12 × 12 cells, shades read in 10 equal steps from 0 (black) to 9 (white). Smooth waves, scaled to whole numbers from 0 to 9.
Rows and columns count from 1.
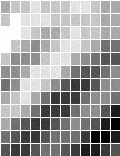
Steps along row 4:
down down down up up up same down down down same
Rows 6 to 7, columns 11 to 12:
4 5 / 5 5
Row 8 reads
6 7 8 6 4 2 2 2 4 5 5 4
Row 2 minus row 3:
-2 0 0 1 2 1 0 -1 0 0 0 0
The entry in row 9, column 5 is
2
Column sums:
73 70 69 66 64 63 61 60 55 51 45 44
